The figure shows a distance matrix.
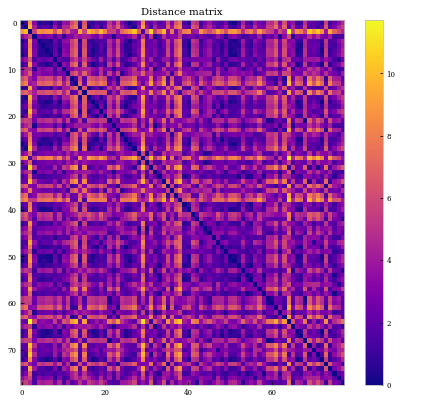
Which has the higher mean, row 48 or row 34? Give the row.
34
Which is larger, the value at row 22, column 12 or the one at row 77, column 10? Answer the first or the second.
the first
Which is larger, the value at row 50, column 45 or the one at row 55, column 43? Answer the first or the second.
the first
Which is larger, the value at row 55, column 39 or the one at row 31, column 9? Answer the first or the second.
the second
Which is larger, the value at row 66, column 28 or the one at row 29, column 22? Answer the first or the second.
the second
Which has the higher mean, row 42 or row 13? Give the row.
13
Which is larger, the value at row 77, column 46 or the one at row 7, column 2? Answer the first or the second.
the second
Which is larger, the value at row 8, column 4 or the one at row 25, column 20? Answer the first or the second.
the first
